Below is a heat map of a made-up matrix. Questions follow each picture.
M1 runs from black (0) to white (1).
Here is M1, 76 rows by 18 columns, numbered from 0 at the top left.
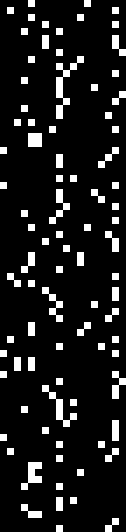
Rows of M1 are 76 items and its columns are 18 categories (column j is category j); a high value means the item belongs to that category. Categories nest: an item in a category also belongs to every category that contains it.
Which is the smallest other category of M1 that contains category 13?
8
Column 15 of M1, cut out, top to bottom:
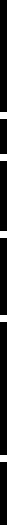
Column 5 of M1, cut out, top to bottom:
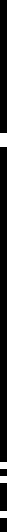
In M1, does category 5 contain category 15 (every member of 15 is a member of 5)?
no
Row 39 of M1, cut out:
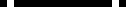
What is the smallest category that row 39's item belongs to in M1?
1
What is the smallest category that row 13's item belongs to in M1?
17
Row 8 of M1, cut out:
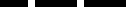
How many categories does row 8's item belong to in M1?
2
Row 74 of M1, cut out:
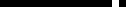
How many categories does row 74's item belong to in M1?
1
